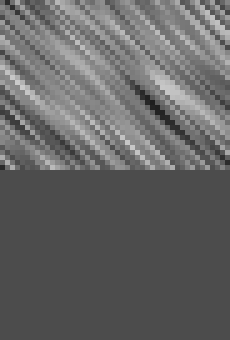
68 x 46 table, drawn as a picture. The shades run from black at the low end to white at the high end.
It is made of 2 by 1 panels. Panel 1,1: middling, slanting down to the right, strong in contrast. Panel 2,1: low, flat.
